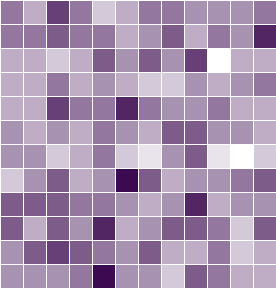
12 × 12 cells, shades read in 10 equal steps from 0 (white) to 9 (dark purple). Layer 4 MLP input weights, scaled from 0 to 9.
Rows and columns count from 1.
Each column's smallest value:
2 3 2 3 2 2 1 2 3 0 0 2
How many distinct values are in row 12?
6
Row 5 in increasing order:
3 3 3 3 4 4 5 5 5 5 7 8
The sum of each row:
52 59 44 41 55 49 34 56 58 59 54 53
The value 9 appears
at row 8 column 6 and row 12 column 5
